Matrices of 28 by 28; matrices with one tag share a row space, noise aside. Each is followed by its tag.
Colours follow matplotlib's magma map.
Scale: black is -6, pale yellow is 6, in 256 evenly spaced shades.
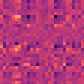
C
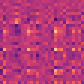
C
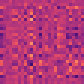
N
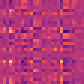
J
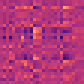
J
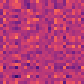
C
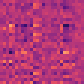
J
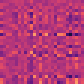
N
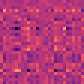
C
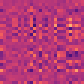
N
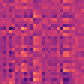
J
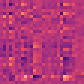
J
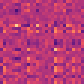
C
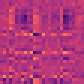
J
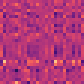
C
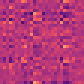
J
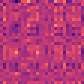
C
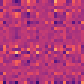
C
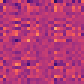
C
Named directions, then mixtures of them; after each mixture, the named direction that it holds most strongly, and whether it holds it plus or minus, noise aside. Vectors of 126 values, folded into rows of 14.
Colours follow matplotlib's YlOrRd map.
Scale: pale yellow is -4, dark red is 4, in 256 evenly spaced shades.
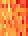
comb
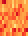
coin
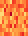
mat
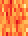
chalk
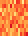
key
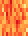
chalk, plus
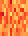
mat, minus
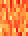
chalk, plus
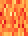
mat, minus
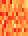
coin, plus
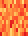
key, plus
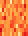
key, plus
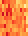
comb, minus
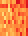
comb, plus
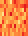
mat, plus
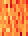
comb, plus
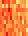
comb, minus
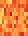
mat, plus
